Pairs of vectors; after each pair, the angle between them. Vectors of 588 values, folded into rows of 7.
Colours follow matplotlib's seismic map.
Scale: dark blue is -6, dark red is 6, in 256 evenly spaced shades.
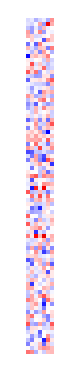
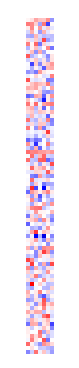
nearly opposite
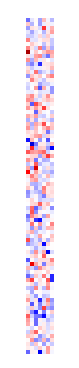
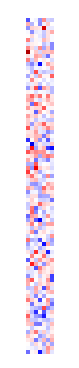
nearly parallel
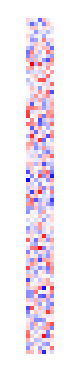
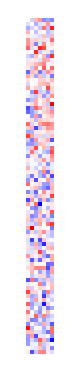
orthogonal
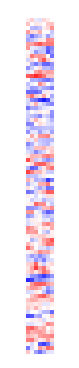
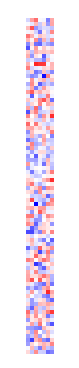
partly opposed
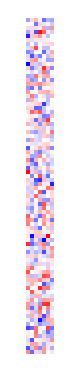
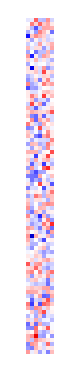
partly aligned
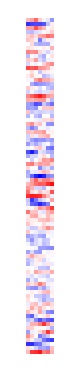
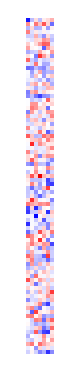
partly opposed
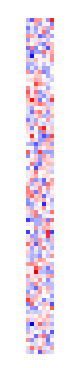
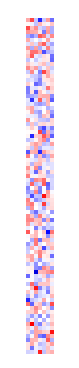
nearly opposite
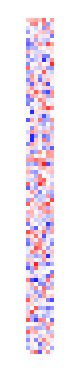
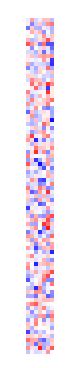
partly opposed
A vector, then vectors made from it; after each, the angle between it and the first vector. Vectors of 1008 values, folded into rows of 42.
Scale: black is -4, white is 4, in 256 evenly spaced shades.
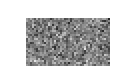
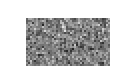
orthogonal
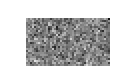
nearly parallel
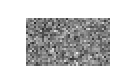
partly aligned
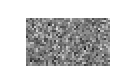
nearly opposite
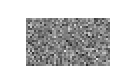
orthogonal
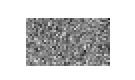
nearly parallel
